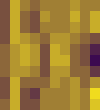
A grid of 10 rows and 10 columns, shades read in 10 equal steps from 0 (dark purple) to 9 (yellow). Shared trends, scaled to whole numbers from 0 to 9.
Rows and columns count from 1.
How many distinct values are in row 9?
6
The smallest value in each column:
3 6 3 2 3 5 5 4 3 0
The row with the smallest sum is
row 7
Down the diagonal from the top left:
3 7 4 5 3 7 6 6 5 8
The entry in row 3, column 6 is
5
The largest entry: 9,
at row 9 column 10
